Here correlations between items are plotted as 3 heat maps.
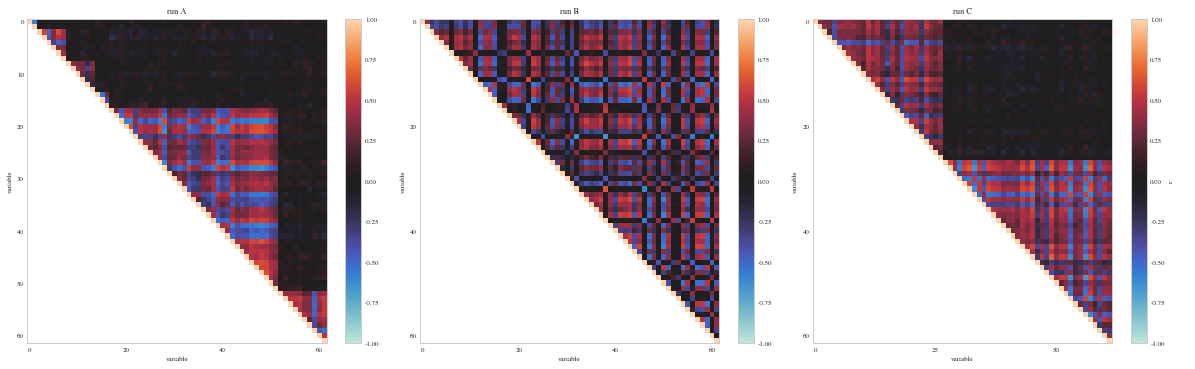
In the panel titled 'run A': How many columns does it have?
62
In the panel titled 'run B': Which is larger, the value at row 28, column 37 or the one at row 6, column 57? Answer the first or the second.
the first
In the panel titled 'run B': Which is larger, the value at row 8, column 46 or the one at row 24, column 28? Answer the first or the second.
the second
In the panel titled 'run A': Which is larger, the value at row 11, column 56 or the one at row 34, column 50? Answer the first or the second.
the first
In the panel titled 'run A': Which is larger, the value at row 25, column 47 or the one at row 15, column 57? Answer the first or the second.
the first
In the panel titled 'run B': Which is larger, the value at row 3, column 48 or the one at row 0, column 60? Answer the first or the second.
the first
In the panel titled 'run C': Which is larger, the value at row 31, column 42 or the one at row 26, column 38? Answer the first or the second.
the first
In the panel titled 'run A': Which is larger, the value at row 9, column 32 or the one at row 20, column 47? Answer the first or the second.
the second
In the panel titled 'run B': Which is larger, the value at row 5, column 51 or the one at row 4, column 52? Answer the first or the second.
the first
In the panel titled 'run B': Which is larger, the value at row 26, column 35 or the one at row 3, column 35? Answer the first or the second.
the second
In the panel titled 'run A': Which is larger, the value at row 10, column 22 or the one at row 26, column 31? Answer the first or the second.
the second
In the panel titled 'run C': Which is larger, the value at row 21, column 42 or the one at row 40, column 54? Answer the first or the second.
the second
